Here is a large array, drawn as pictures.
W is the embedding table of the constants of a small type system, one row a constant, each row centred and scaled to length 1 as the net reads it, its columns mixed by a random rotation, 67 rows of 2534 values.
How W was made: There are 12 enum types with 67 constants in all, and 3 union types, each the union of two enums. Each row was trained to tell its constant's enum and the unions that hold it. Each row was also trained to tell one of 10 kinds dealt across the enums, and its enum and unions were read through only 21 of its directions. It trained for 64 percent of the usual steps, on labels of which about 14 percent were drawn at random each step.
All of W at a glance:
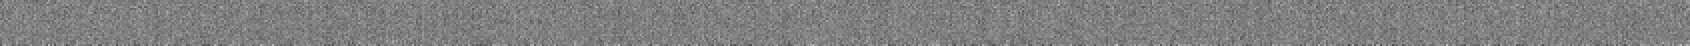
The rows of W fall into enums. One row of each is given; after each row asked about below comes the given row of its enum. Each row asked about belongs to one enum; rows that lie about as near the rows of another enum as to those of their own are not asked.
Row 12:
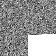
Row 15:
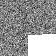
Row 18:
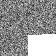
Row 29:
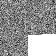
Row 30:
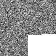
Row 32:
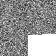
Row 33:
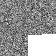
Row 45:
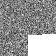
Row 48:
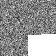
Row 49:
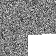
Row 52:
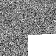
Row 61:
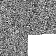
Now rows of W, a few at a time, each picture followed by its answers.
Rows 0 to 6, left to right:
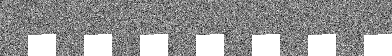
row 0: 45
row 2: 12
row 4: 12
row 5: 29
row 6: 52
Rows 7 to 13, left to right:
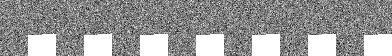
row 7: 33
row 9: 49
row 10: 29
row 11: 32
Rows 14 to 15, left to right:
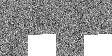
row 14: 49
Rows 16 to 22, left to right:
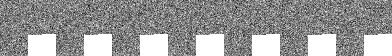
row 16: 18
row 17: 18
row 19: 29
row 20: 61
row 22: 33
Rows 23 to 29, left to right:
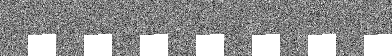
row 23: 29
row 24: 33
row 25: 52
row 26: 61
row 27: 45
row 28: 49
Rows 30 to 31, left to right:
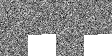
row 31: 52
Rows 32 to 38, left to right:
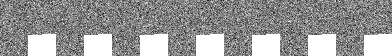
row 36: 33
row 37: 45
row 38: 29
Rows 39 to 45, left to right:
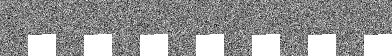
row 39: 52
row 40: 12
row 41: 61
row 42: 52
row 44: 29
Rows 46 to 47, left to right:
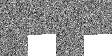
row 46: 49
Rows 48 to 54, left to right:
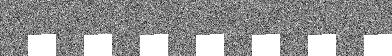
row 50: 32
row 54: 52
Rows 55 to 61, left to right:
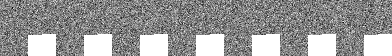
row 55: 61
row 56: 48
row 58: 49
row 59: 33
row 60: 49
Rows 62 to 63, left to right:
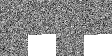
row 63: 61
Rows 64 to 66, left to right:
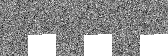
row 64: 32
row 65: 33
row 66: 61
